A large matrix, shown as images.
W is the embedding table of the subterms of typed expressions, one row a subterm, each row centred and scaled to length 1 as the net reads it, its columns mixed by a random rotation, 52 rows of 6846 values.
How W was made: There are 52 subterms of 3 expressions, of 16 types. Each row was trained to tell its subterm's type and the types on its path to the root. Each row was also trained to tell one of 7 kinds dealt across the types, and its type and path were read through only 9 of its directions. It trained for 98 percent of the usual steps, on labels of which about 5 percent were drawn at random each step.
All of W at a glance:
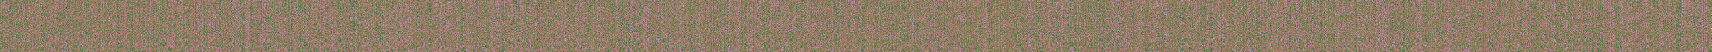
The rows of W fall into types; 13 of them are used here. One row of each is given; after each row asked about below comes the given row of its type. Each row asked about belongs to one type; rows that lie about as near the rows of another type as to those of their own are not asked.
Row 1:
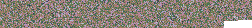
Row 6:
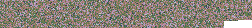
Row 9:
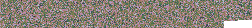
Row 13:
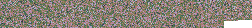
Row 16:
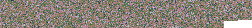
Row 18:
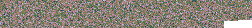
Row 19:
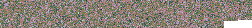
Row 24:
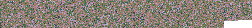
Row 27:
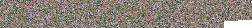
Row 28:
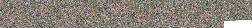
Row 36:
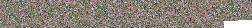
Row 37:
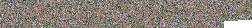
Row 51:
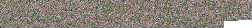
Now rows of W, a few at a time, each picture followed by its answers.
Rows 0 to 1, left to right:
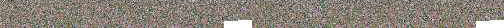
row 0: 16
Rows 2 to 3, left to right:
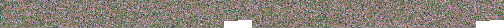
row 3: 9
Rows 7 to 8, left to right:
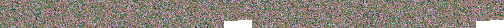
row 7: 18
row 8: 6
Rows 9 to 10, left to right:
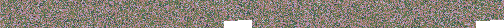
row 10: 18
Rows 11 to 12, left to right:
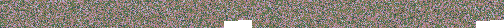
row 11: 6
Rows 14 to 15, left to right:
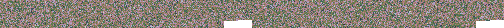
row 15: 51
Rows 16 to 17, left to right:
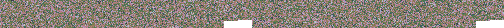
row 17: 13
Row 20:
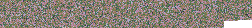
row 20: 24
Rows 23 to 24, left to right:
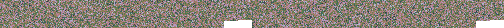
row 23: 1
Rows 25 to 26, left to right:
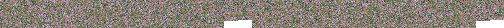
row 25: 24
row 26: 6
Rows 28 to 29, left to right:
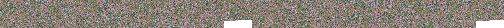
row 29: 24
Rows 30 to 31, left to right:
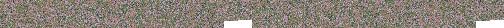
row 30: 16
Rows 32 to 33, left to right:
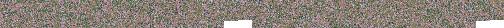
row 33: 36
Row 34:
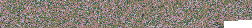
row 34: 9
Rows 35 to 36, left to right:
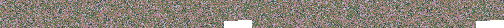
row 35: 37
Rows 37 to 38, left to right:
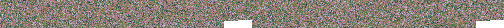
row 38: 51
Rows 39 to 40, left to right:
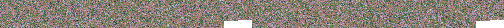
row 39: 6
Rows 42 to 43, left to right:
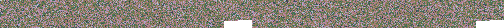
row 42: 9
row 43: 13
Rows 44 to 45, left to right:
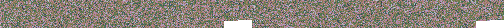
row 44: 19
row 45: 9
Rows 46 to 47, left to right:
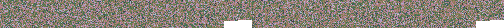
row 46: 16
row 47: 18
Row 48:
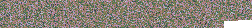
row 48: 18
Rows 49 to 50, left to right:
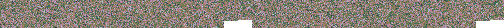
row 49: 24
